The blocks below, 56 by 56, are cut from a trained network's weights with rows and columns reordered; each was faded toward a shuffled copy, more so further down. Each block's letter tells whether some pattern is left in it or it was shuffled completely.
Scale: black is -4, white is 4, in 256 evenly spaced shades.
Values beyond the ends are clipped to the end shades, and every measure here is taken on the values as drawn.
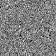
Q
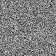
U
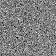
U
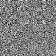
Q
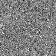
U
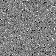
U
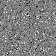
U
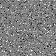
U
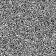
U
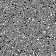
U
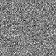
Q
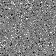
U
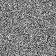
U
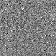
Q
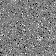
U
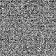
Q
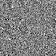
Q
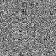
Q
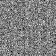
Q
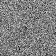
U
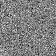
U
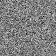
U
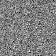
Q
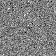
U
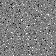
U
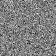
U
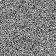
U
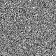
U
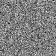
U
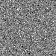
U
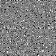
Q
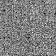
Q
